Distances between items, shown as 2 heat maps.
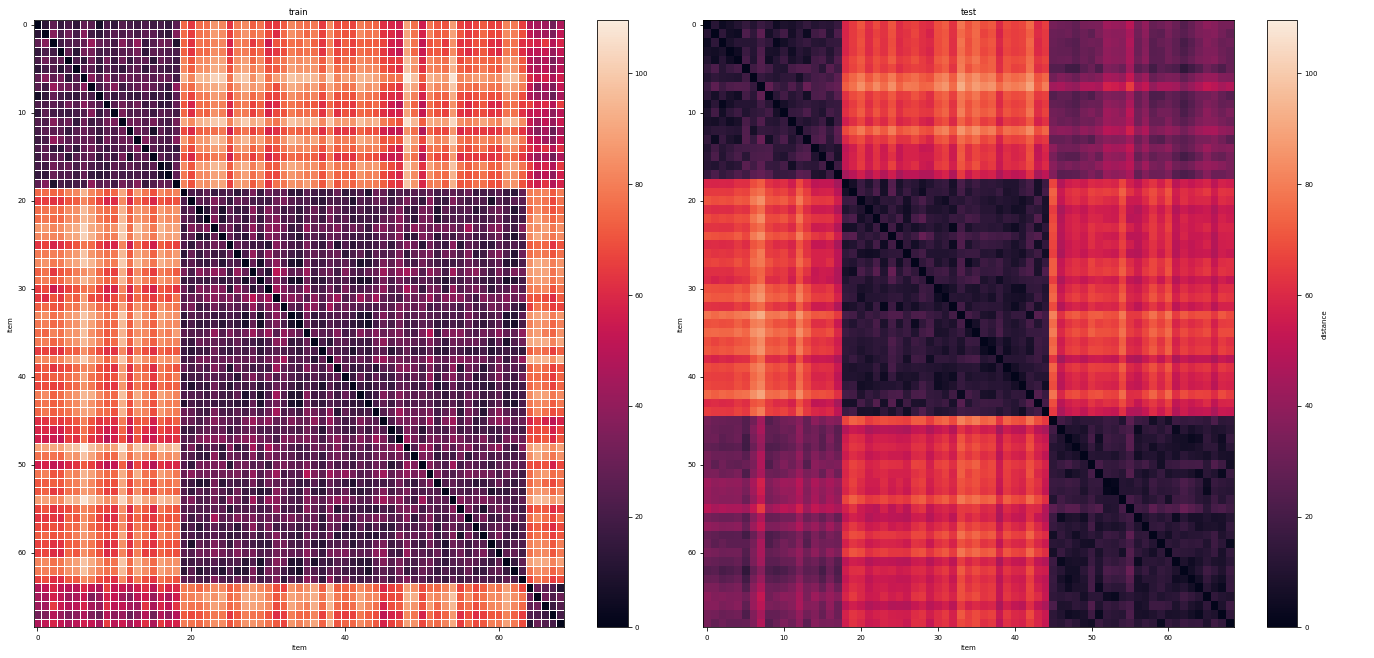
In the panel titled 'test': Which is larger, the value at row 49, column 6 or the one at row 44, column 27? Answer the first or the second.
the first
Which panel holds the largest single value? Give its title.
train
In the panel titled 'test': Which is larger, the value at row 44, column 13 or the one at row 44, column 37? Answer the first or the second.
the first
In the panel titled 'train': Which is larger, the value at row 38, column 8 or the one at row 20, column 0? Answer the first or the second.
the first
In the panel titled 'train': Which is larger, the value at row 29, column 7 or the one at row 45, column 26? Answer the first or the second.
the first
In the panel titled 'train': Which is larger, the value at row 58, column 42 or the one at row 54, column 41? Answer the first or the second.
the second
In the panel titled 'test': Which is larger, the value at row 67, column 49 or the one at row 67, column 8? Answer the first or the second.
the second
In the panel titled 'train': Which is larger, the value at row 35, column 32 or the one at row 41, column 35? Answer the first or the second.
the first
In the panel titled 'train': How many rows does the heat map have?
69
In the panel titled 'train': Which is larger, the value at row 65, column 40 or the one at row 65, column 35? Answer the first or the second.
the second
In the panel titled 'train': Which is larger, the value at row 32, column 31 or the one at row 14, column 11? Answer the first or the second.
the first
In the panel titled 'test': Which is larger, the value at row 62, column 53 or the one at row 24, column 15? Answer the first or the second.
the second
